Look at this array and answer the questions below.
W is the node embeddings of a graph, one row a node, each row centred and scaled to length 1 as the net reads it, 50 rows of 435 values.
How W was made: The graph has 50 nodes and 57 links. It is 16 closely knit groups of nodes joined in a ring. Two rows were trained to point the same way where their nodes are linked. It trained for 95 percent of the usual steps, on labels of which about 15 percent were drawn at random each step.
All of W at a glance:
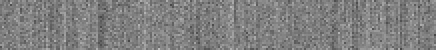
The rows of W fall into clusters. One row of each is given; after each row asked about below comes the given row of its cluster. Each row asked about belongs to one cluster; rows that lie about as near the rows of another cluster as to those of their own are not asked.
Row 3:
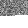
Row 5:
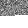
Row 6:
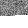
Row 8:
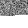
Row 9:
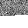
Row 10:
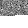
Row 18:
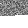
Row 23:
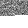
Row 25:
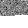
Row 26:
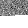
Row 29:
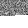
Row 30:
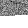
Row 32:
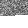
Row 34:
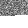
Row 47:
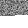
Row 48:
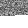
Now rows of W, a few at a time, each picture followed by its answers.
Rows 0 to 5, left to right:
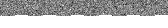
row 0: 6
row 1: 6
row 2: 25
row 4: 5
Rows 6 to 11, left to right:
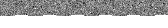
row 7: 47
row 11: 48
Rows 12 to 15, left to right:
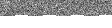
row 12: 9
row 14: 23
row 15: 47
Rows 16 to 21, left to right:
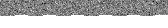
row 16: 10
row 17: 18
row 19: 18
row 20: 10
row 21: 8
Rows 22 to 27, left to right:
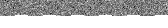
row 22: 34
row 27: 47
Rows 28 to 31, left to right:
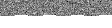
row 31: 3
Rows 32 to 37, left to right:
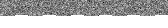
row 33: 48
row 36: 32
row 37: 26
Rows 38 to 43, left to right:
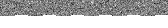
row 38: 30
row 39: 9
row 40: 34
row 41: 26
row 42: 29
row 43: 32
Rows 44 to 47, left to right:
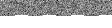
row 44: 30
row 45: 25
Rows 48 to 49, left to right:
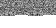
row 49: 3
